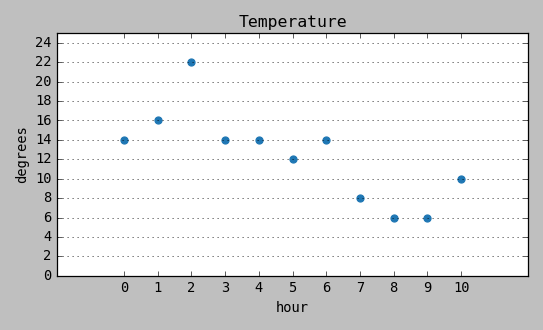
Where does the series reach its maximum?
2
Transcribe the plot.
Title: Temperature
x-axis: hour, ticks 0 1 2 3 4 5 6 7 8 9 10
y-axis: degrees, ticks 0 2 4 6 8 10 12 14 16 18 20 22 24
Values:
14 16 22 14 14 12 14 8 6 6 10
